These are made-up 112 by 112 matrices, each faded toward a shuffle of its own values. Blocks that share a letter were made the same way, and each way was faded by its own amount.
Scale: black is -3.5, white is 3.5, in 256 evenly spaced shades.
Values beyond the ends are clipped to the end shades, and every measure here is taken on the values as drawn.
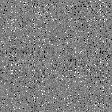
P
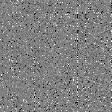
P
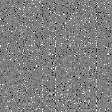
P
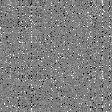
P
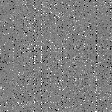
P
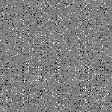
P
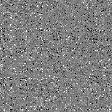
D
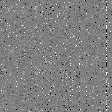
P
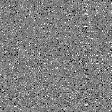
D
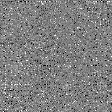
D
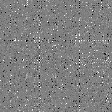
P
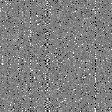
P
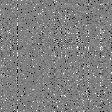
P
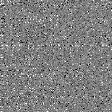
D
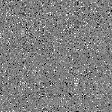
D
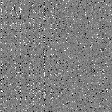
P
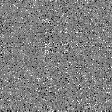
D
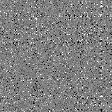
D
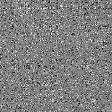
D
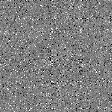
D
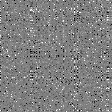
P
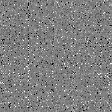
P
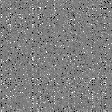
P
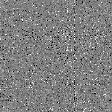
D
